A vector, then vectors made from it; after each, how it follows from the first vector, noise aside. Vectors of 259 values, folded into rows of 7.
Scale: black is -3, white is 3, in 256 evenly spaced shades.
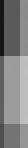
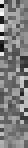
sign-scrambled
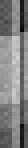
wrapped around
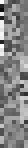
sign-scrambled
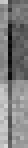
wrapped around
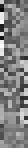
sign-scrambled
